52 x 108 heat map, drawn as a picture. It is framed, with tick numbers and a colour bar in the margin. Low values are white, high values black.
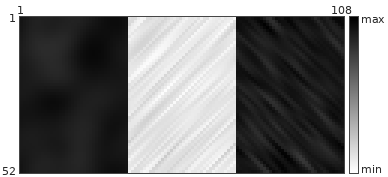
The table splits into one row of 3 panels. Panel 1,1: very high, smooth, faint in contrast. Panel 1,2: very low, slanting up to the right, faint in contrast. Panel 1,3: very high, slanting down to the right, faint in contrast.
